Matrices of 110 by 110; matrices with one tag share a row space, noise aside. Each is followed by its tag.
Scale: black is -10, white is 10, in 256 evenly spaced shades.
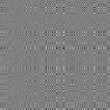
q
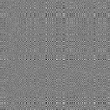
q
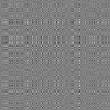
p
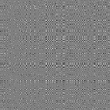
q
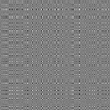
p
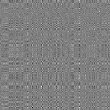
p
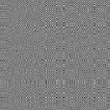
q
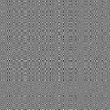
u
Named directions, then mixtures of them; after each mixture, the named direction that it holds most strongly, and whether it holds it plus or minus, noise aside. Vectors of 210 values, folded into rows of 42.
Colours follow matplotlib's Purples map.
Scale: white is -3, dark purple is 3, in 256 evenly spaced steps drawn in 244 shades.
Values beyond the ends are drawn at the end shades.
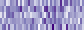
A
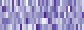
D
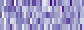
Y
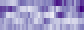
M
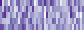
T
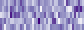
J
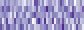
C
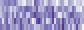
C, plus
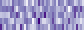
J, plus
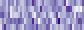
J, minus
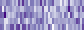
A, minus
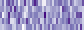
T, minus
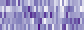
A, minus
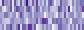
D, minus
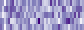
Y, plus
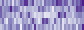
M, plus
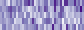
A, plus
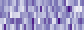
J, minus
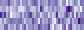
J, minus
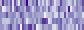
D, minus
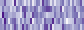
Y, minus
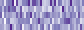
Y, plus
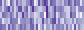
T, plus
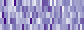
Y, minus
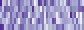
T, plus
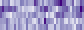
M, plus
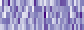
T, minus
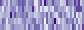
C, minus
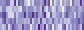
A, minus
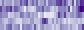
M, plus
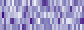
Y, minus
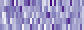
Y, plus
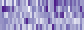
D, plus
